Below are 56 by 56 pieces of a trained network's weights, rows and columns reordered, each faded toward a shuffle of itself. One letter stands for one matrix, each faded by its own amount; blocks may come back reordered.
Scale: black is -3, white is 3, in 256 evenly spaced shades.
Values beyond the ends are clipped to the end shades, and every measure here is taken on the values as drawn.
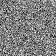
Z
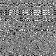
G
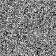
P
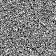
Z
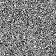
Z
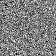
Z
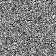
P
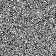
Z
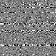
G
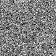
P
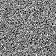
Z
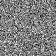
Z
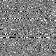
G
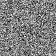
Z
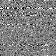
G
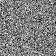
Z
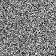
Z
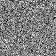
Z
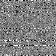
G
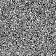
Z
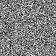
P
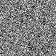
Z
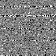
G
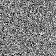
P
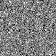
P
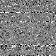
G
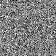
P
